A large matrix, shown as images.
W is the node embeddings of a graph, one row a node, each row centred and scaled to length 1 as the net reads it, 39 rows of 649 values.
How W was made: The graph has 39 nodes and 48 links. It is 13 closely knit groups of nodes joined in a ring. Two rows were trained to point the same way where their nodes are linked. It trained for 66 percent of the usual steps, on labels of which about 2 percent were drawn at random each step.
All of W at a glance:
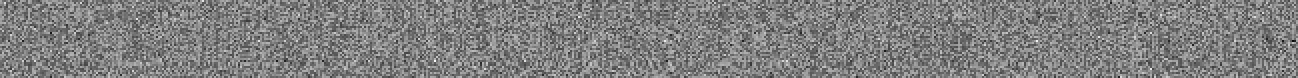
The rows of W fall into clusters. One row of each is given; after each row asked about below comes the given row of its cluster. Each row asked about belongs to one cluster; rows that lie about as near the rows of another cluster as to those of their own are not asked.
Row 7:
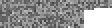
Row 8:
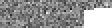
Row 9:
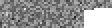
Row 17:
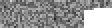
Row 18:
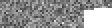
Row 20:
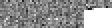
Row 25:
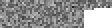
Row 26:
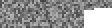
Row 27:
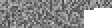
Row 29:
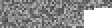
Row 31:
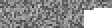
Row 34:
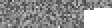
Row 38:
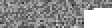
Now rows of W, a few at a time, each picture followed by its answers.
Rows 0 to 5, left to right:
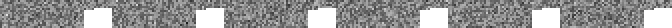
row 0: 9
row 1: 7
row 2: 31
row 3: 26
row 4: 38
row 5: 9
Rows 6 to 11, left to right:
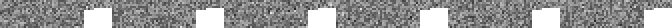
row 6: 8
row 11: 27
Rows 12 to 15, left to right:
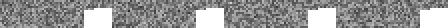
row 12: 17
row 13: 18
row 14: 29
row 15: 38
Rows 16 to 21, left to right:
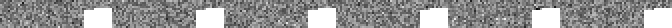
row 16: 34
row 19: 17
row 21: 25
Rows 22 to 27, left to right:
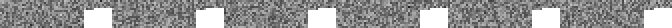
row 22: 27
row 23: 20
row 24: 7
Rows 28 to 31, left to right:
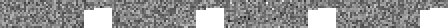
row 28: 34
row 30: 20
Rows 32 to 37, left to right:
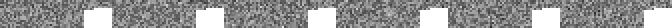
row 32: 31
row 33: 25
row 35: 26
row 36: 29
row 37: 18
